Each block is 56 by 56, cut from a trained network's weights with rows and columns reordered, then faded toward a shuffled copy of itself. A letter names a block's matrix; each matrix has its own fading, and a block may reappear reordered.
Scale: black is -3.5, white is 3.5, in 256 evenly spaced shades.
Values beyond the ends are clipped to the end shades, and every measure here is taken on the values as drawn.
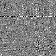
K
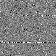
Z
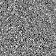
Z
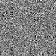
K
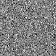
Z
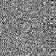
K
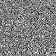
Z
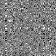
K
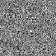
Z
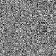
K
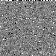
Z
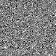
Z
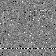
Z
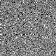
Z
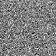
Z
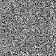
K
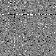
K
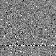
K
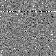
K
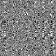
K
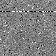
Z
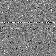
Z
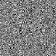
K
